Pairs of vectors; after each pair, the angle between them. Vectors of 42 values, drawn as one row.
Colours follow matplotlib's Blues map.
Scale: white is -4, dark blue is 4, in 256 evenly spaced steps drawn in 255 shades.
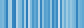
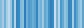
orthogonal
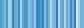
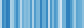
orthogonal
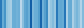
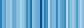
nearly parallel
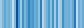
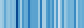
nearly parallel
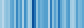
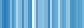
nearly opposite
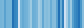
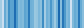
partly aligned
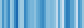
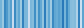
orthogonal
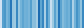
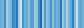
orthogonal
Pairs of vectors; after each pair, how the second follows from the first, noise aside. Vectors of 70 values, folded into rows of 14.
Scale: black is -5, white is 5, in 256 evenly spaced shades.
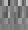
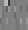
partly zeroed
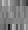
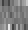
negated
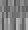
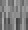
negated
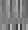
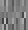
wrapped around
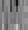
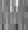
negated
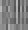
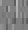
partly zeroed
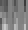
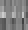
wrapped around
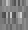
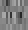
negated
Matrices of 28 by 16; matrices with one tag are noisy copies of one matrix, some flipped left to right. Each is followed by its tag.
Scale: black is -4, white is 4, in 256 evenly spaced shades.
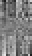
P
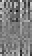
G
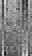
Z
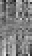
P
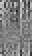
G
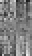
P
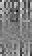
G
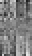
P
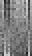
Z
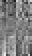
P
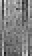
Z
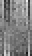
Z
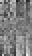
P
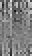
G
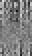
G
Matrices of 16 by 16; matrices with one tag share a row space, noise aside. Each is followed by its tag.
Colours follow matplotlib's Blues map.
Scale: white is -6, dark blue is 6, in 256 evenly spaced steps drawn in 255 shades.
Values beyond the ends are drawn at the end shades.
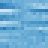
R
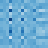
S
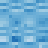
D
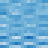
D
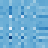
S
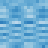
D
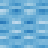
D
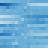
R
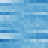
R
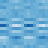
D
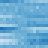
R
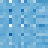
S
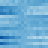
R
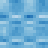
D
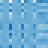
S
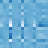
S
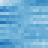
R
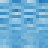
D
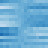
R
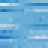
R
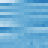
R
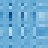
S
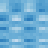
D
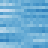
R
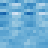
D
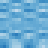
D
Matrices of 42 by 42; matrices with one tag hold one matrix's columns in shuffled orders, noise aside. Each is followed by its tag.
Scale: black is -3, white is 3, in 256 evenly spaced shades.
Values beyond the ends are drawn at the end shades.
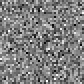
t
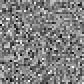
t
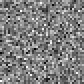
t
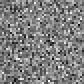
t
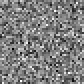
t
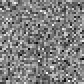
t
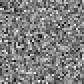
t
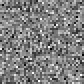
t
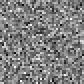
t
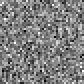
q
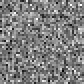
q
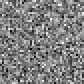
q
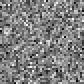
q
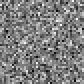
q
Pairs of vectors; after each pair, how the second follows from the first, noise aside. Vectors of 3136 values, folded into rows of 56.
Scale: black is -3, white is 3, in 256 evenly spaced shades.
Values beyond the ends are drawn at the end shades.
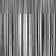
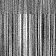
copied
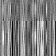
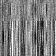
negated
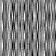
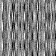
copied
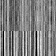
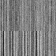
shrunk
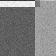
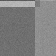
shrunk
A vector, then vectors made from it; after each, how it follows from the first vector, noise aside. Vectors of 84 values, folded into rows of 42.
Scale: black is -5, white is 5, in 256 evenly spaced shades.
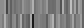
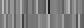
wrapped around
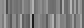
copied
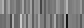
wrapped around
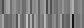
wrapped around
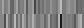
wrapped around
